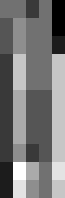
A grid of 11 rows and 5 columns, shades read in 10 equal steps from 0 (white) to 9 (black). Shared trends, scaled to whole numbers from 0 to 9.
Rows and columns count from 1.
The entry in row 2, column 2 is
4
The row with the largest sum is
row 1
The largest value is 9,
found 2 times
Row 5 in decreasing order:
7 5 5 2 2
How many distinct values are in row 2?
4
